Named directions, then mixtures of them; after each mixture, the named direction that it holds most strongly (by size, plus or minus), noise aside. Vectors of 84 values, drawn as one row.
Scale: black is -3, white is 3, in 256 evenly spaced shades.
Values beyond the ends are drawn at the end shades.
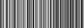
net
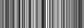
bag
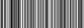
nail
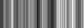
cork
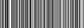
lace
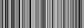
bag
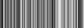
cork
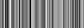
lace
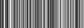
lace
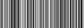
nail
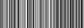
net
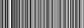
lace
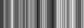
cork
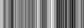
cork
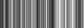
cork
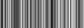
nail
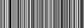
lace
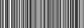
lace
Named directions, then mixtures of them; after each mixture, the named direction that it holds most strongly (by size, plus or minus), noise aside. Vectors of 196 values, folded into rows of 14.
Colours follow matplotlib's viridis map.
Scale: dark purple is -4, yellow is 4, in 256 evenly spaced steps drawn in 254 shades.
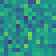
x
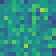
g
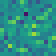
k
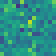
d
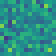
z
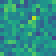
d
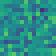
g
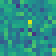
d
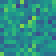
d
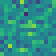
k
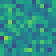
z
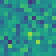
x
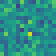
d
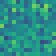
z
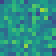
g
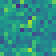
d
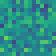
z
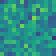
g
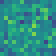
g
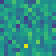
x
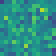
g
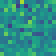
d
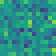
g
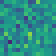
x
